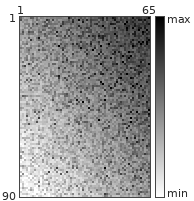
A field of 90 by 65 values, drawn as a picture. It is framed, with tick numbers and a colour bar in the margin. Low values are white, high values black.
There are no regular stripes. The halves do not mirror each other. The bottom left is the ninth with the lowest average. Values rise toward the top right. The ninth with the highest average is the top right.
